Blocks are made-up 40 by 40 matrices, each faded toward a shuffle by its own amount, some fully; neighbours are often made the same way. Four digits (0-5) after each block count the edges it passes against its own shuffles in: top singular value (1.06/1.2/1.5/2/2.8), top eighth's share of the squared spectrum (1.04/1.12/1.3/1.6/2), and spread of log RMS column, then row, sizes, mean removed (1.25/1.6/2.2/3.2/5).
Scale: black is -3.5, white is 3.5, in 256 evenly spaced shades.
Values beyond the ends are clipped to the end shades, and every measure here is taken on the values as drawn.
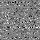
2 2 0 2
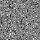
1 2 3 0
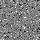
0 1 0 0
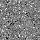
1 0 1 0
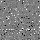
2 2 0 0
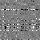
4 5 0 3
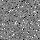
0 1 0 0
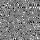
3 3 0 2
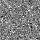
0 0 0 0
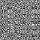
4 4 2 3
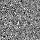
1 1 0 0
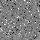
0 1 0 0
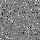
1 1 0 0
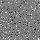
0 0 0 0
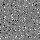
1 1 0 0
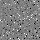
1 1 0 0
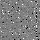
2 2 1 0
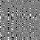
4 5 3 2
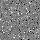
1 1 0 0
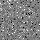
0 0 0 0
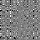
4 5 3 2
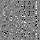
3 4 2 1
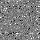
1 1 0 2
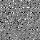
1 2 0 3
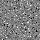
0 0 0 0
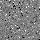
0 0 0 0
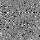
2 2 0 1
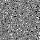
0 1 2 0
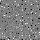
2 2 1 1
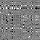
4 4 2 3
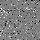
2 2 0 1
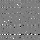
4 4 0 2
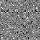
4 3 1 1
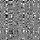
4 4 2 2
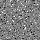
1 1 0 0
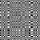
5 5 4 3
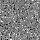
1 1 0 0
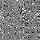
3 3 1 1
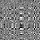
4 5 3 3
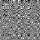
4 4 2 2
